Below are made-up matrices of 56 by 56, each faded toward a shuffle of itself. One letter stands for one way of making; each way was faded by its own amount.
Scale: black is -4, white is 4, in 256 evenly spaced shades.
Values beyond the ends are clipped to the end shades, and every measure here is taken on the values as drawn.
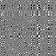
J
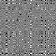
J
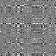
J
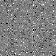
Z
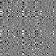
J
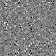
Z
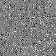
Z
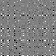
J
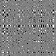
J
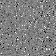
Z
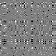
J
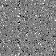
Z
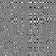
J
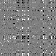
J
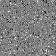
Z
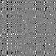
J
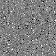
Z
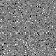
Z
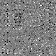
Z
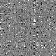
Z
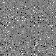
Z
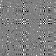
J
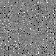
Z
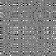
J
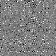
Z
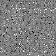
Z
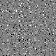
Z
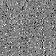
Z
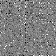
Z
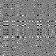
J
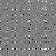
J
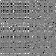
J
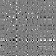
J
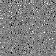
Z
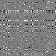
J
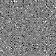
Z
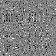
Z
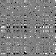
J
